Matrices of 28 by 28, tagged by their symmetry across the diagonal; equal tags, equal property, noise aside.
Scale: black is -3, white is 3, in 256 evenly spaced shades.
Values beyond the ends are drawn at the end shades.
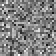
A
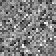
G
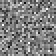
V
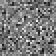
G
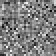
V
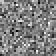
A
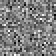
V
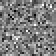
A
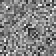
G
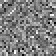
G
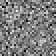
G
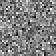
G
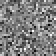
V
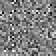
V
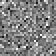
G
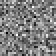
V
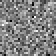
A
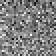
V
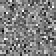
A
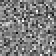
A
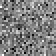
A
